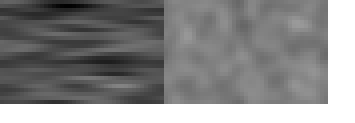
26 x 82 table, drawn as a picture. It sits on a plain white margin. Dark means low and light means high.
It is made of 1 by 2 panels. Panel 1,1: low, streaked across. Panel 1,2: middling, blotchy, faint in contrast.
